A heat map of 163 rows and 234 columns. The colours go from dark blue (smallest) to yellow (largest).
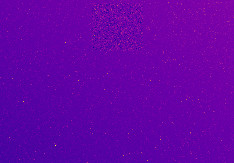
Stripes: none. Average level on the scale: 20%. Roughest part: top middle. Slope: up to the top right. Odd patch: rougher, in the top middle.
